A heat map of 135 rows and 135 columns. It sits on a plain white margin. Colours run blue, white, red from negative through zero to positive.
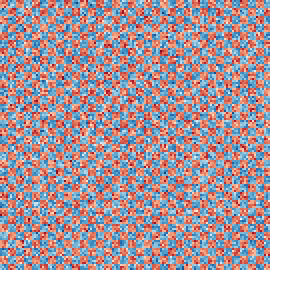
Neither half mirrors the other. Overall the values sit about 50% of the way up the scale. The values fall into two levels. A checkerboard runs through the table. No seam splits the table. No single row or column stands out from its neighbours. No overall slope runs across the table.
